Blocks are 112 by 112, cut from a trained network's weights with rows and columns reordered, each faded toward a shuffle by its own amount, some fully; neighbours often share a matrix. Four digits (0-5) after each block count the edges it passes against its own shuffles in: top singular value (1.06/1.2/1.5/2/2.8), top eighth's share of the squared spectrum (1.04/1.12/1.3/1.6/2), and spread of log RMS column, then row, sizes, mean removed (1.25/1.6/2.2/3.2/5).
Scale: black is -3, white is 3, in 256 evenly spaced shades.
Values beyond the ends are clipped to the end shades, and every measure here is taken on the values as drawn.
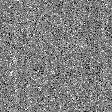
1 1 0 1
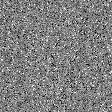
0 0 0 0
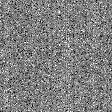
2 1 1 0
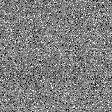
2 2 1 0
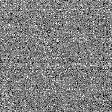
2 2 2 1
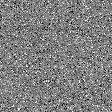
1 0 0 0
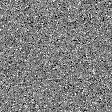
0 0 0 0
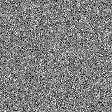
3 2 0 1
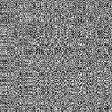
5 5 3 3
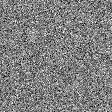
0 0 0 0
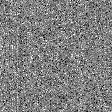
1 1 0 0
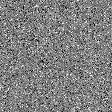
0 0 0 0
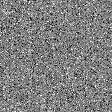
1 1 0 0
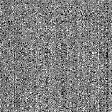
3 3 2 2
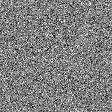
1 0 0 0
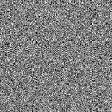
4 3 2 1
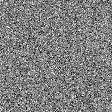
2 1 0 0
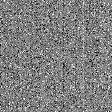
2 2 0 1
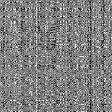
4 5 3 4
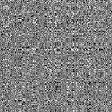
4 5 3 3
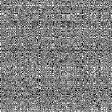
4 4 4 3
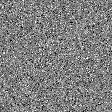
1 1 0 0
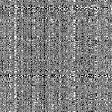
4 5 3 4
